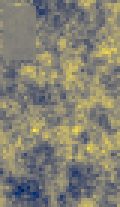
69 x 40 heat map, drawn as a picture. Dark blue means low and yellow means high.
Grain: blotchy. Average level on the scale: 50%. Odd patch: calmer, in the top left. Calmest part: top left. Mirror symmetry: none. Odd rows or columns: none.
